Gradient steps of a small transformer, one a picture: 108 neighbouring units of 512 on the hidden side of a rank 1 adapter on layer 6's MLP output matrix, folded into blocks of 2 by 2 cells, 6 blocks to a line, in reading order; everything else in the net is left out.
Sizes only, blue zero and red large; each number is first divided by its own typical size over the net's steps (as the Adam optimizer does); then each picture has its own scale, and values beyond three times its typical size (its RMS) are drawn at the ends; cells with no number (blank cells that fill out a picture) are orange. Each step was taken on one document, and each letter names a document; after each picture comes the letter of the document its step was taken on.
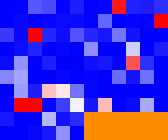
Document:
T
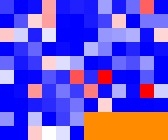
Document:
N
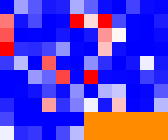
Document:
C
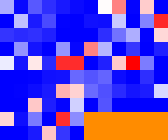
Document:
N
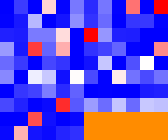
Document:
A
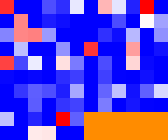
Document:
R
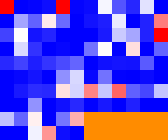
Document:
N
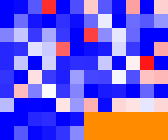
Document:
A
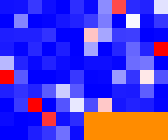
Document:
T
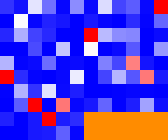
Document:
T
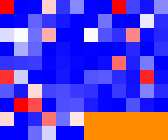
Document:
R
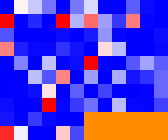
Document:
C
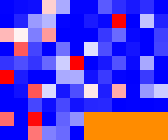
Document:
N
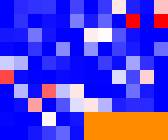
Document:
T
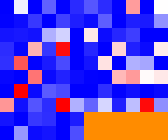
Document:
A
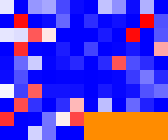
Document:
R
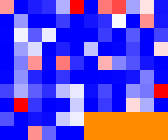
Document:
R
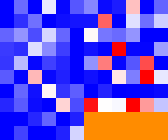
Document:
A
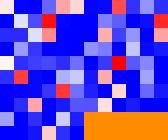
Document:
N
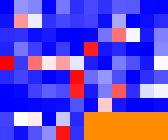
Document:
N
